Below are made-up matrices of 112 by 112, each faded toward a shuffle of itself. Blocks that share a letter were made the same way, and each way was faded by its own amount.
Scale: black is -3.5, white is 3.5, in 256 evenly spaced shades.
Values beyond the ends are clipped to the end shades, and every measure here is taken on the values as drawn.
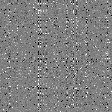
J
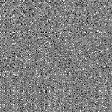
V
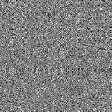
V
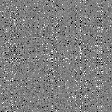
J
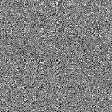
V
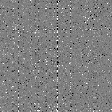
J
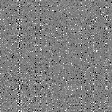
J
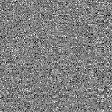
V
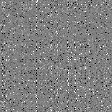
J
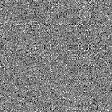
V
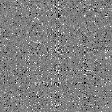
J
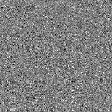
V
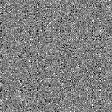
V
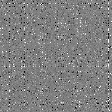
J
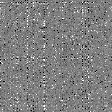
J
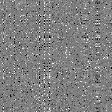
J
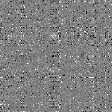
J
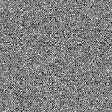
V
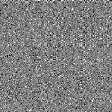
V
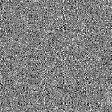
V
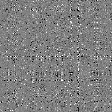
J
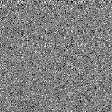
V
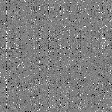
J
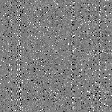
J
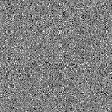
V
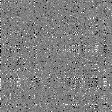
J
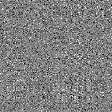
V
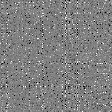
J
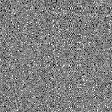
V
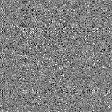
V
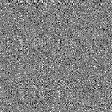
V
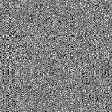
V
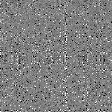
J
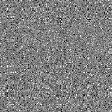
V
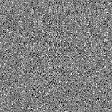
V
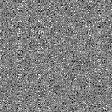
V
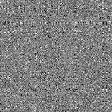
V
